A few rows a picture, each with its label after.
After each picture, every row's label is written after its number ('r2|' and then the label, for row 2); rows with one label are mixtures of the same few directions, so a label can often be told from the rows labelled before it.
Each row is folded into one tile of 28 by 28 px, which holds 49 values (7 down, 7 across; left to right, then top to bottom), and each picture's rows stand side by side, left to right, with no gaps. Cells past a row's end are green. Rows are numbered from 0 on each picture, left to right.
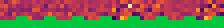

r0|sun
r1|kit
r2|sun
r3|kit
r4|kit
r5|kit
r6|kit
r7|kit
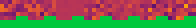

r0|sun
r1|sun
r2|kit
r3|kit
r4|kit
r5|kit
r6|kit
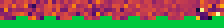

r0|kit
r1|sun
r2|kit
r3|sun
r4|kit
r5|sun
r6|sun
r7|kit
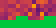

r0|kit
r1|sun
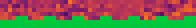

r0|kit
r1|kit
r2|sun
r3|kit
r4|kit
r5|kit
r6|sun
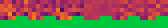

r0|sun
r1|kit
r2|kit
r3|sun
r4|kit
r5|kit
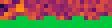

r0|sun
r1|kit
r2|sun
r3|kit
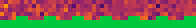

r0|sun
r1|sun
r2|kit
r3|kit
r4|sun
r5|kit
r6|sun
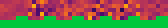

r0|sun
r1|sun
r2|sun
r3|kit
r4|kit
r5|kit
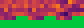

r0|kit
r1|kit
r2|sun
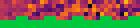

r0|sun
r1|sun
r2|sun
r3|sun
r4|sun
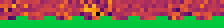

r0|kit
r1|sun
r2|sun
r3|sun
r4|kit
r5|kit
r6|kit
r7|sun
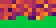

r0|kit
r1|kit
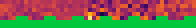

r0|sun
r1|kit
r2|kit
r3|kit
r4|kit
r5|sun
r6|kit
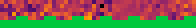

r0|sun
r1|sun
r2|sun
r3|kit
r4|sun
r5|kit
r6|kit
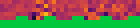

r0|sun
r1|kit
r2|kit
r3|kit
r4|sun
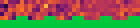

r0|sun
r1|kit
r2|sun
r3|sun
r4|sun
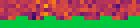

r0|kit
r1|kit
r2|sun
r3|sun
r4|sun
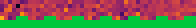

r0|kit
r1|kit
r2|kit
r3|kit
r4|sun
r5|sun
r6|sun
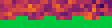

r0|sun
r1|sun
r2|sun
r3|kit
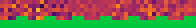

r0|kit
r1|kit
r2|sun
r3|sun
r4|sun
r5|sun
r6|sun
